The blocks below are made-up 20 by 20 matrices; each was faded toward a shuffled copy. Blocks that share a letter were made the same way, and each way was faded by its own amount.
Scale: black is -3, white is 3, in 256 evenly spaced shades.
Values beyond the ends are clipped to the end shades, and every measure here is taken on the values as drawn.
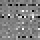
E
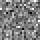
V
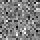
V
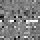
E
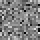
V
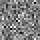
V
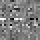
E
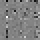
E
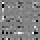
E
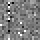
V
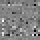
E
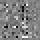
E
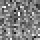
V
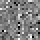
V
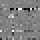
E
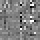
E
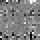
E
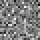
V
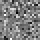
V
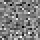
V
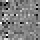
E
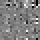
E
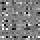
E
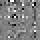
E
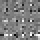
E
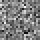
V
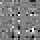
E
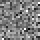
V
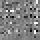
E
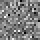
V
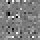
E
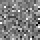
V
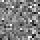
V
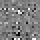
E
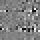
E
